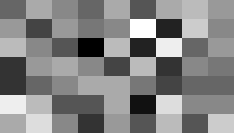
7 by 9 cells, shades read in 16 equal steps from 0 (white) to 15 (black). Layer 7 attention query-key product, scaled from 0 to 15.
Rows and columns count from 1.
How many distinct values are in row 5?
6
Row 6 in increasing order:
1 2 4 5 7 7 10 10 14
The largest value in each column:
12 11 10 15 11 14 13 10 9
